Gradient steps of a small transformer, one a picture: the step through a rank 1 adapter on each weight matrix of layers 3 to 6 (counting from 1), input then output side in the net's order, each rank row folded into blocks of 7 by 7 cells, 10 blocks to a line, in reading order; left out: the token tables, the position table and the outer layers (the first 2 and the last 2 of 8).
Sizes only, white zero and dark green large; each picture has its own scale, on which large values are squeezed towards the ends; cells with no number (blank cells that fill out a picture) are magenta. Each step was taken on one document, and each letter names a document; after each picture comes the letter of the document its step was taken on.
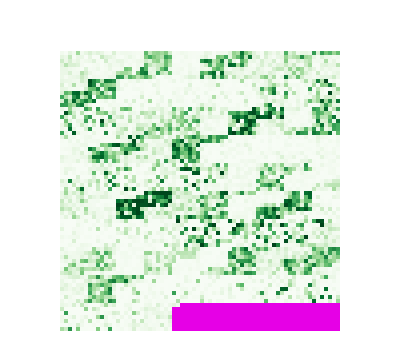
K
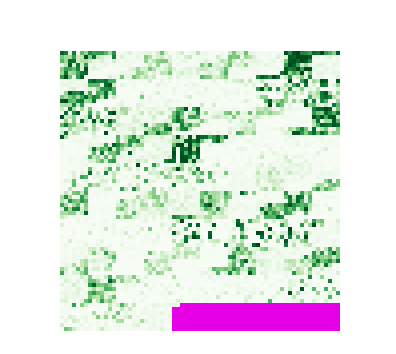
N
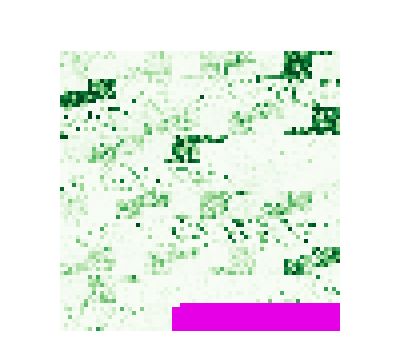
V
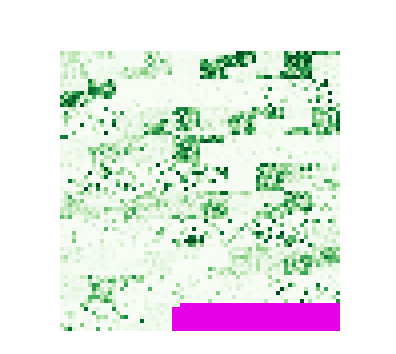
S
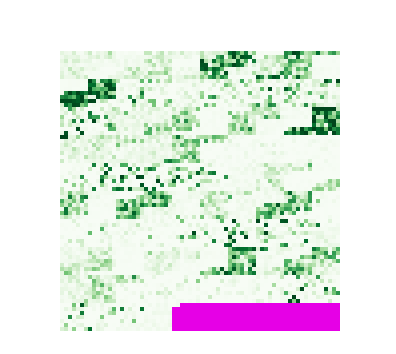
V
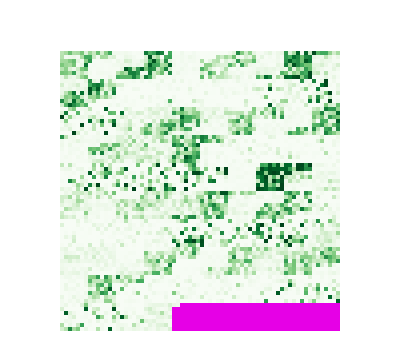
S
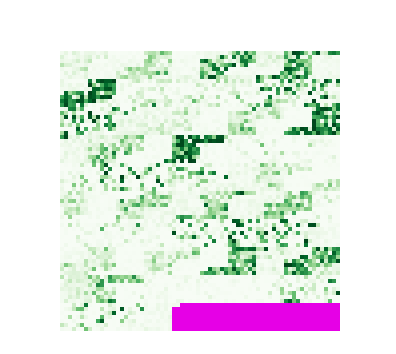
V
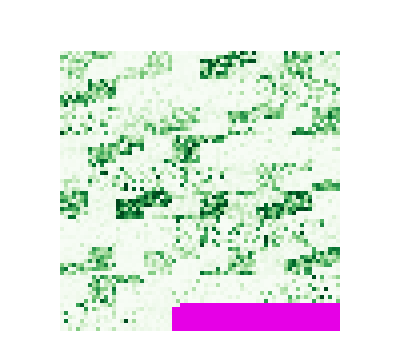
K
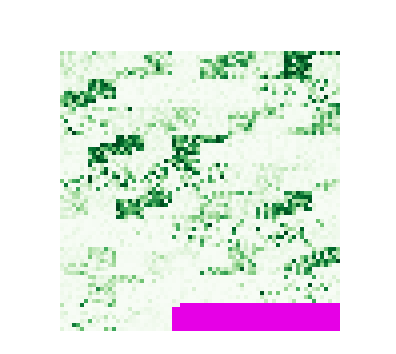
K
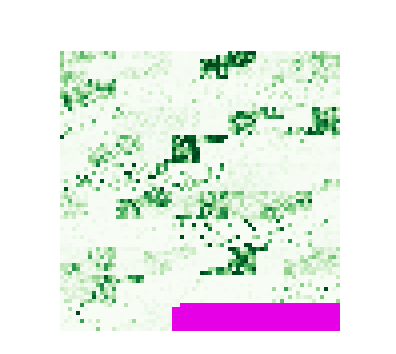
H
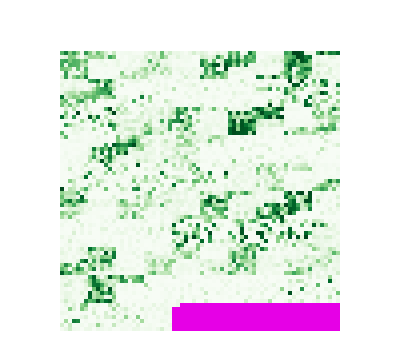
N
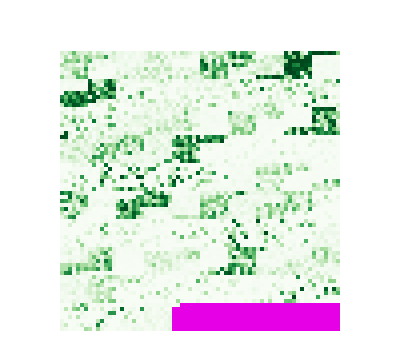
V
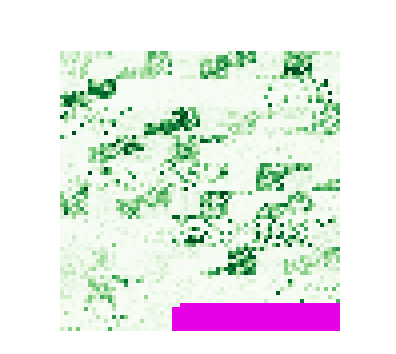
S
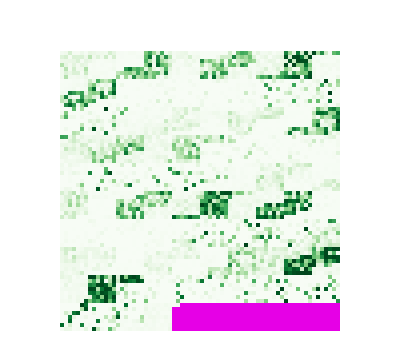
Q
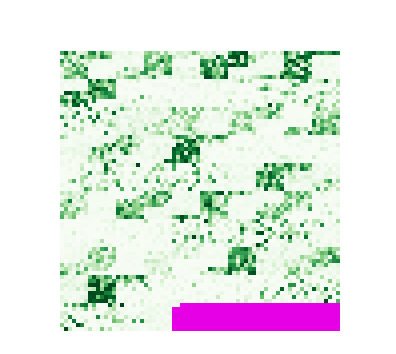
N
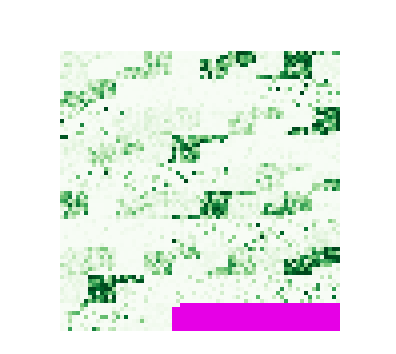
Q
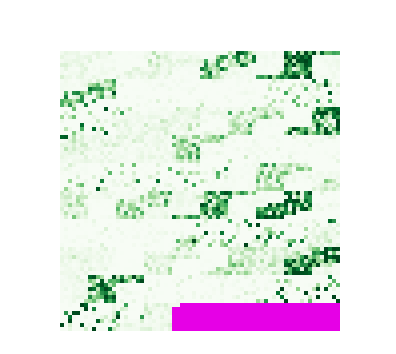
Q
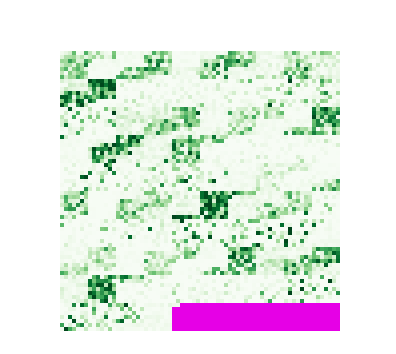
N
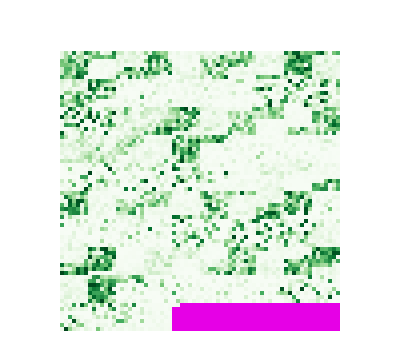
N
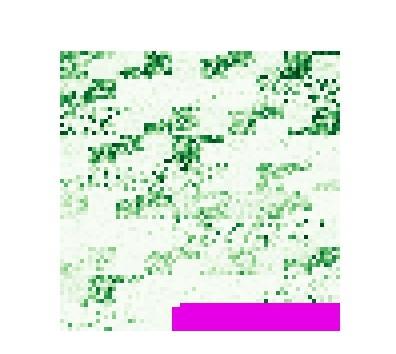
K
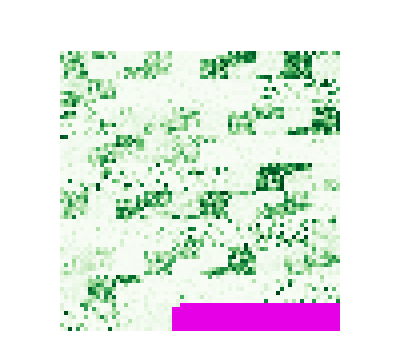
S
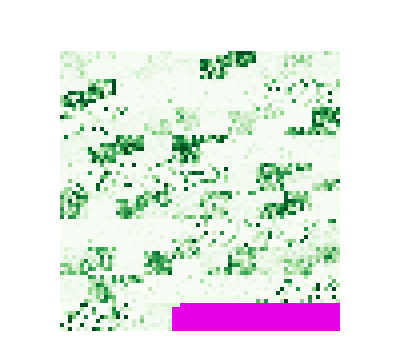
Q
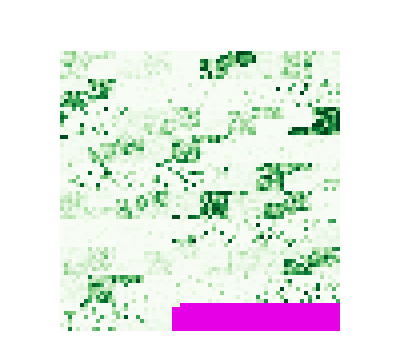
Q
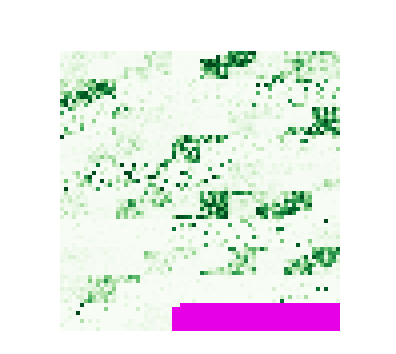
H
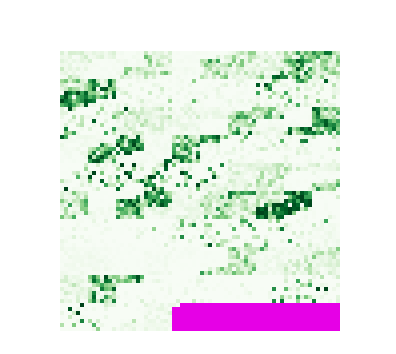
H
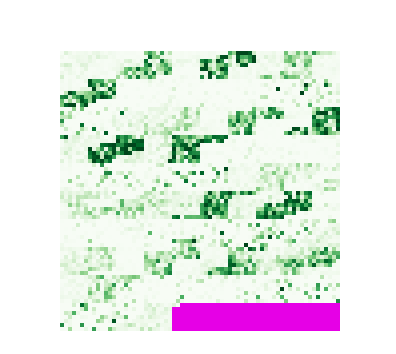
Q
